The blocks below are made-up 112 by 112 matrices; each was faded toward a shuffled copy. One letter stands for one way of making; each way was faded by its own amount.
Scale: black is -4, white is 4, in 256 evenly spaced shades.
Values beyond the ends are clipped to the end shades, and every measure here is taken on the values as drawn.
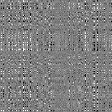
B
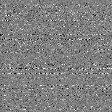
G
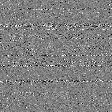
G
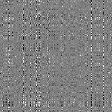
B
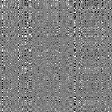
B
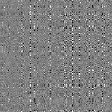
B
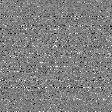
G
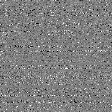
G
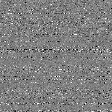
G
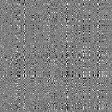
B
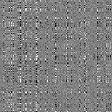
B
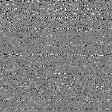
G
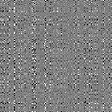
B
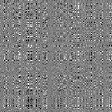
B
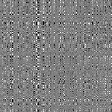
B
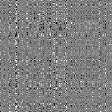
B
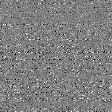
G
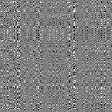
B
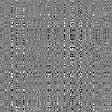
B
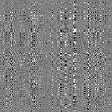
B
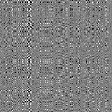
B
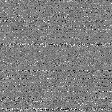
G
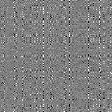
B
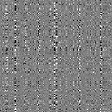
B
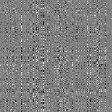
B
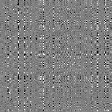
B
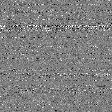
G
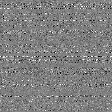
G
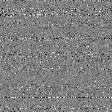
G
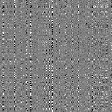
B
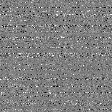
G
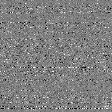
G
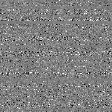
G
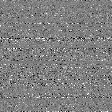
G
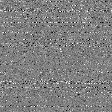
G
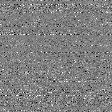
G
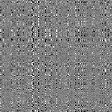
B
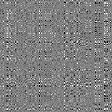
B
